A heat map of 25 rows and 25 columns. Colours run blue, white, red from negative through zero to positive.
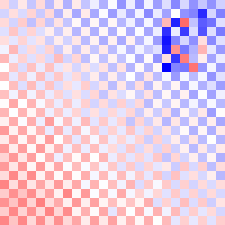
A checkerboard runs through the table. In the top right lies a patch that is rougher than the rest. Values rise toward the bottom left. The ninth with the highest average is the bottom left. Values change most from cell to cell in the top right. The ninth with the lowest average is the top right.
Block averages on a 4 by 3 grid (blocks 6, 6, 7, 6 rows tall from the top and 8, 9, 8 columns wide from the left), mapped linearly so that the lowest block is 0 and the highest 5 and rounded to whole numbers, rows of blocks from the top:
210 | 321 | 432 | 543
